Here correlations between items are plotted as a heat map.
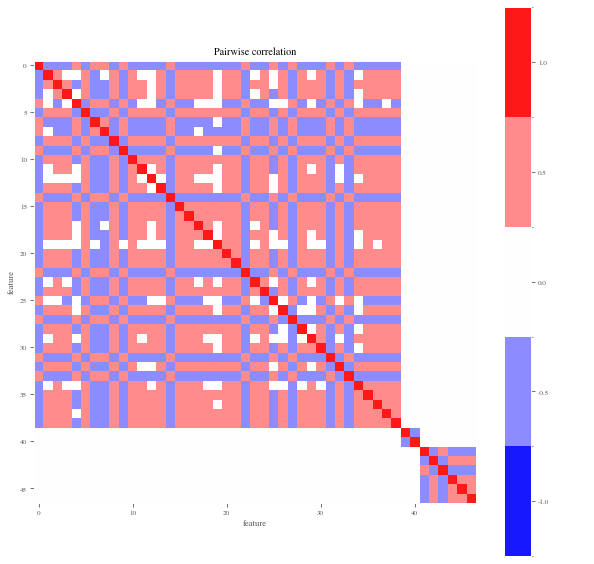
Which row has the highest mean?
37
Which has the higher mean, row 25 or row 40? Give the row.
40
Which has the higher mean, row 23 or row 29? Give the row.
23
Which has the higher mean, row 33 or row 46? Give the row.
46
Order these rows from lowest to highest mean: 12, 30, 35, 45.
45, 12, 30, 35
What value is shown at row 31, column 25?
0.5
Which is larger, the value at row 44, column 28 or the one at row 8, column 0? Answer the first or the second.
the first
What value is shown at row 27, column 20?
-0.5
